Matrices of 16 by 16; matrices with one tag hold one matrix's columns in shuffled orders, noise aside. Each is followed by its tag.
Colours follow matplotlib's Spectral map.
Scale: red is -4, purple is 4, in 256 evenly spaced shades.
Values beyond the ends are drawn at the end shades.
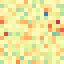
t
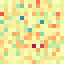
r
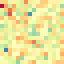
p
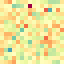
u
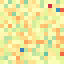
u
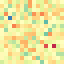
r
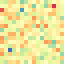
u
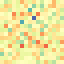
r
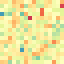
p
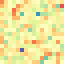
p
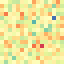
r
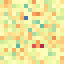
r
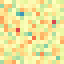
t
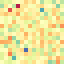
u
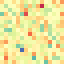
p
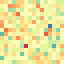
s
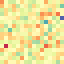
r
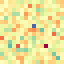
s
